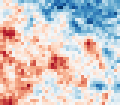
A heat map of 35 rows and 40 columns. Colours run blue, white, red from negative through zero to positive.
Odd rows or columns: none. Slope: up to the bottom left. Stripes: none. Mirror symmetry: none. Grain: blotchy. Average level on the scale: 50%.
